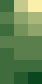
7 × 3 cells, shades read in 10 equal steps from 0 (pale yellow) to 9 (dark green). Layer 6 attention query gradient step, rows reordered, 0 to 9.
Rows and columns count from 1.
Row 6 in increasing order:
7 7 7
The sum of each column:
47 38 35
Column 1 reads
7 6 7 6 7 7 7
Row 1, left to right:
7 2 0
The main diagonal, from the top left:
7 4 4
